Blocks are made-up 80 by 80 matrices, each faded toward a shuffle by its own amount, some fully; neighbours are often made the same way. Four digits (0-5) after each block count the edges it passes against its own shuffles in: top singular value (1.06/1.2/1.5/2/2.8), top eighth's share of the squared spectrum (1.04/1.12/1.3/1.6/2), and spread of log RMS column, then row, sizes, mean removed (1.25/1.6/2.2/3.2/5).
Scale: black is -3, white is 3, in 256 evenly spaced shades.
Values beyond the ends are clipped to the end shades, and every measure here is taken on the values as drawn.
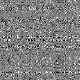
4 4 2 3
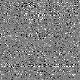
3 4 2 3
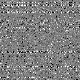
4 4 1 3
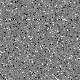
2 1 0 0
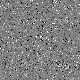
1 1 0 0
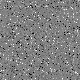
1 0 0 0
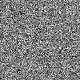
3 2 1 1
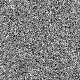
0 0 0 0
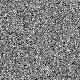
0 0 0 0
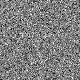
2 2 0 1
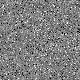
0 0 0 0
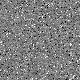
0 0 0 0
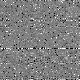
4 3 1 2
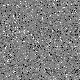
3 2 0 1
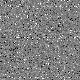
2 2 0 0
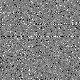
3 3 0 2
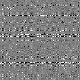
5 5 2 4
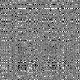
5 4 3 3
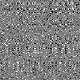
4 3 2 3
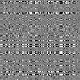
5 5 3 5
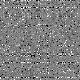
4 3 2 2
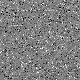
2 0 0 0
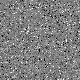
1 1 0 0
